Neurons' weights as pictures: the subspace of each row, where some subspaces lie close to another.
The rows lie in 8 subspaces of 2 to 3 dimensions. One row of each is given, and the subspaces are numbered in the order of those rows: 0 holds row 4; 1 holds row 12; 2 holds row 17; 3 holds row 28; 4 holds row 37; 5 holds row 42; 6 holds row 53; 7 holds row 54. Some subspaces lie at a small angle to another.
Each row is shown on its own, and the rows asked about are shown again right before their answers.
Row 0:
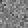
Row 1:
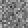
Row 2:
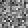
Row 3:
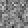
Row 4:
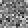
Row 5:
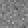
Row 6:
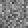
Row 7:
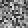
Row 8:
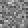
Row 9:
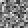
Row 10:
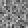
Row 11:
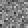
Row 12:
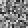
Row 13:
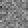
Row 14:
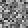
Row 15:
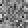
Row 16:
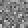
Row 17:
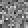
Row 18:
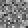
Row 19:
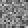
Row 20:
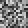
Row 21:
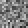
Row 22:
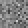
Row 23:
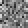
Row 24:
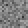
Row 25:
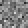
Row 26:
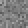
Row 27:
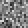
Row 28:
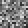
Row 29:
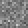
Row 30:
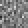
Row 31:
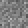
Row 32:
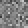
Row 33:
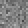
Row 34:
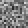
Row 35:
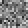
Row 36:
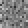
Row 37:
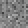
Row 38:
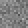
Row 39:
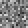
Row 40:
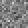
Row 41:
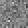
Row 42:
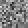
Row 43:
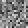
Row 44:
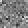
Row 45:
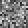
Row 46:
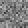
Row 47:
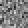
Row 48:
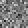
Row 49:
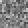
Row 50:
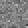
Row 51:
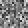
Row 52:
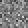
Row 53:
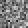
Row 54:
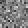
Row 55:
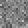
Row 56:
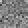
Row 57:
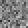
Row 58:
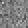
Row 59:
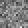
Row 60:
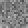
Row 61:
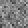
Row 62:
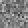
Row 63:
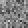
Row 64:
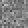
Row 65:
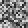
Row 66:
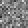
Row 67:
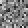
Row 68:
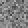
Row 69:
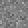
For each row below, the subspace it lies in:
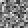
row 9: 0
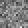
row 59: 5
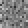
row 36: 6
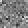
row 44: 0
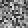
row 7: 5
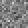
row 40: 7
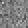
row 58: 3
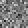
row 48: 7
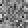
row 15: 6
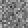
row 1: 5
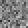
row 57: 6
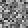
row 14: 7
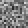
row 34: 5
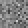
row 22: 3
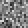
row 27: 5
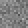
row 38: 3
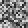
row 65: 5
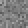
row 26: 1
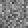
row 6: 4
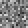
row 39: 3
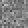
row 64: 5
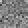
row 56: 0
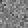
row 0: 0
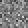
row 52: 3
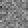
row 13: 4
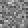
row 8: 2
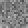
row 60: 4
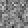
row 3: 0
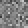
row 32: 3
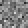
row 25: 2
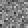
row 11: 2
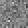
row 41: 7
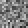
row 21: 6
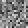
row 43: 4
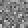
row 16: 2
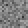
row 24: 6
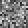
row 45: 3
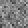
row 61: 4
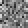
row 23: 6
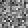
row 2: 7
